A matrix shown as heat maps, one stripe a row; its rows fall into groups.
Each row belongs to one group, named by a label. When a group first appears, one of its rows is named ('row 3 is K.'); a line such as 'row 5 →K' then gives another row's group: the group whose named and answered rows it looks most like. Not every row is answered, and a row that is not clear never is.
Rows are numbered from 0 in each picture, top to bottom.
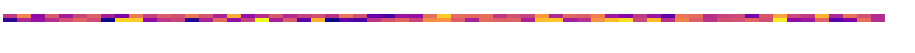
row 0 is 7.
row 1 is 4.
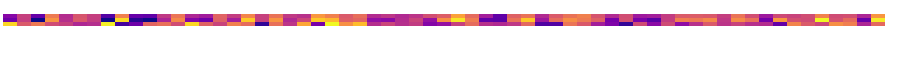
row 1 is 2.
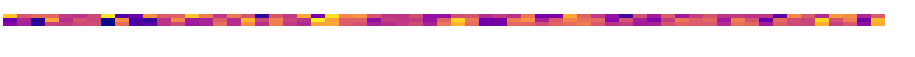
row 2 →2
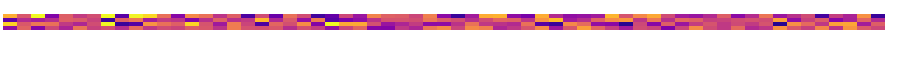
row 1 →4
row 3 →7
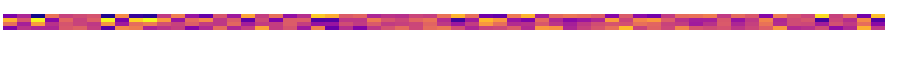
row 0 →2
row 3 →4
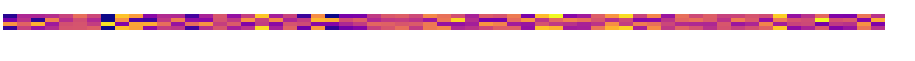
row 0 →4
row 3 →4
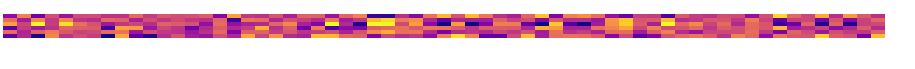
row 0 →7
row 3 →4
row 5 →2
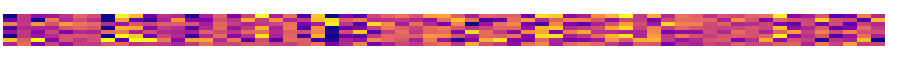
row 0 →4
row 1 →2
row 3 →4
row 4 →7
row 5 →4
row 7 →7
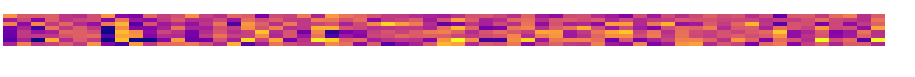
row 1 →2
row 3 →2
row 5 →4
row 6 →2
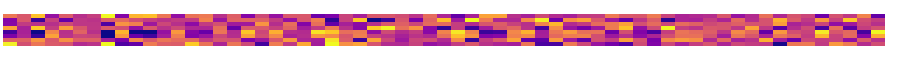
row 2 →4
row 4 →2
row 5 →2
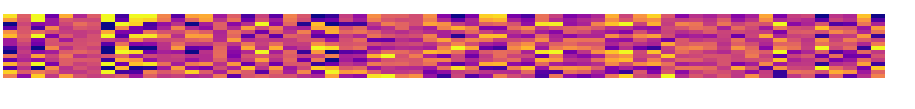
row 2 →4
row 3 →2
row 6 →7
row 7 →2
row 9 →4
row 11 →4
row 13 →2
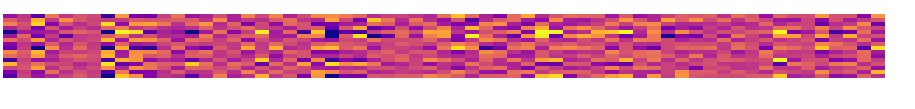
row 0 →2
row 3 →7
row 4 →4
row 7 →2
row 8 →2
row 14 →2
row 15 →4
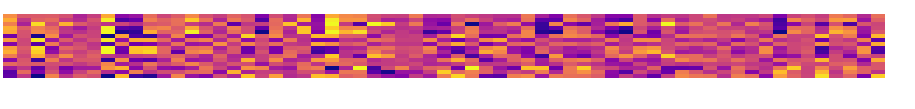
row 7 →2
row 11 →2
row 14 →7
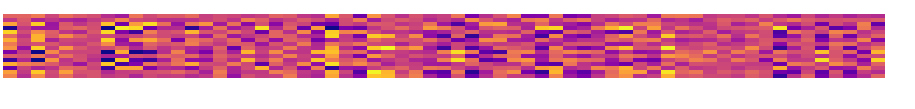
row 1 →7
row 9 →2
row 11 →2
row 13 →4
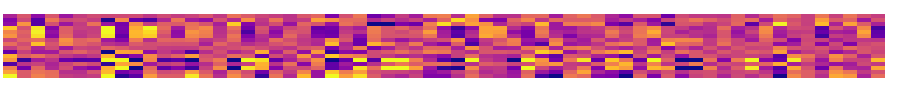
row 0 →7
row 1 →2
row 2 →7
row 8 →7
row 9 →4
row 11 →7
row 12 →4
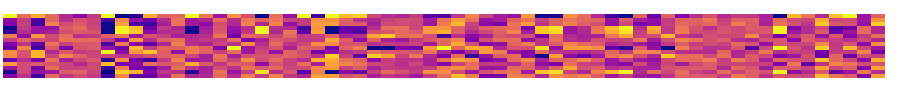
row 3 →4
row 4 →4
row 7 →2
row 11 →2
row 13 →2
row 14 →4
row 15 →2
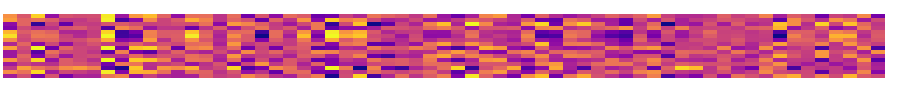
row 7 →7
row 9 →2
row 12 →4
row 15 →7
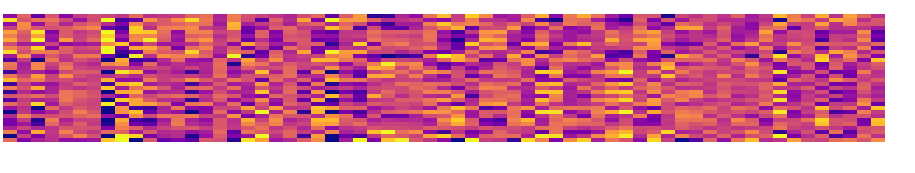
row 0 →7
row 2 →7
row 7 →7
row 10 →7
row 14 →4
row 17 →4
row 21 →4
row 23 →2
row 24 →4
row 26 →2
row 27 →2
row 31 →7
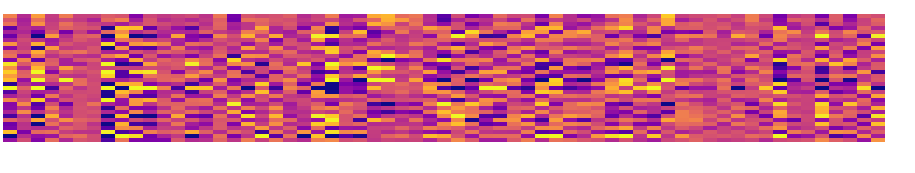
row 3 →4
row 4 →7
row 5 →2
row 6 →4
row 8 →2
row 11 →7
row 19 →4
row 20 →2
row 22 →7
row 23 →2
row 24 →7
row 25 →2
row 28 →4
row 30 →4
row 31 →2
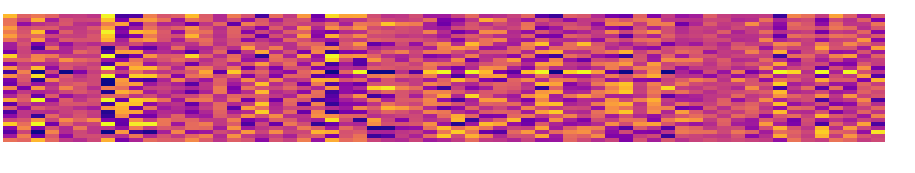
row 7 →7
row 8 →2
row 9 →4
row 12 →4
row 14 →7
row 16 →2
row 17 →4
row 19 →4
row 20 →7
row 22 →4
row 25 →2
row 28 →7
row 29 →2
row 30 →7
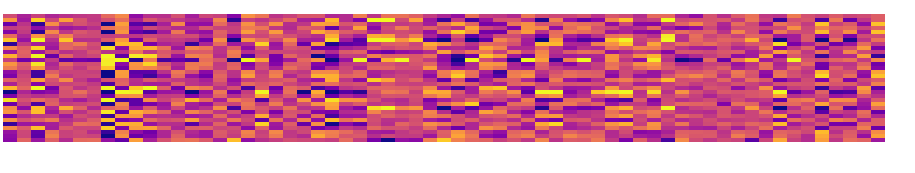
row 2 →2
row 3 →7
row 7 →4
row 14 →2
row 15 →2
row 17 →2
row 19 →4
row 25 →4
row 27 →4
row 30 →2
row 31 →7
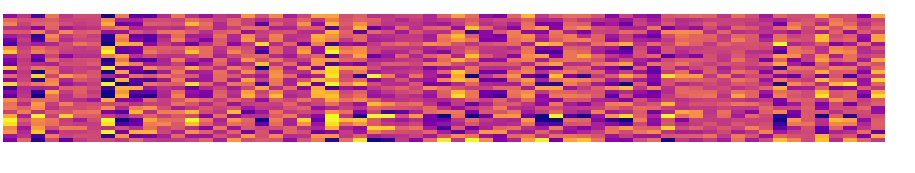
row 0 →2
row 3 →7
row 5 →2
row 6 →2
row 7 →4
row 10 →7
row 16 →2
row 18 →4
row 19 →2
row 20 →2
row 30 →2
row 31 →7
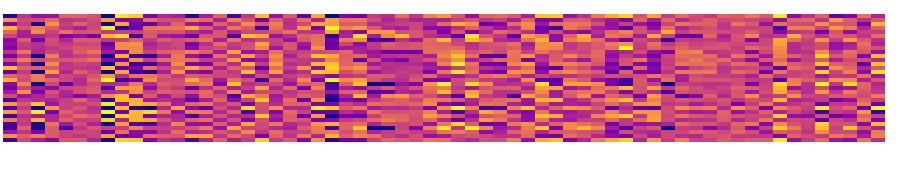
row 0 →4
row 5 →7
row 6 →7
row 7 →4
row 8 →4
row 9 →7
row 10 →2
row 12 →2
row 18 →4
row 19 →7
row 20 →7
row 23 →2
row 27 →2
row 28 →7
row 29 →2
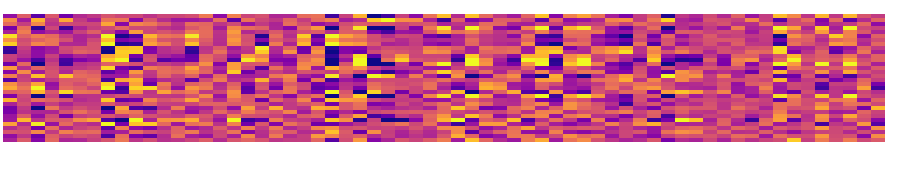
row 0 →7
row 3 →7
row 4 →7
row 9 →4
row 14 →7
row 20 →7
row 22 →7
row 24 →4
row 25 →7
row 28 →2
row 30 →2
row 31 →7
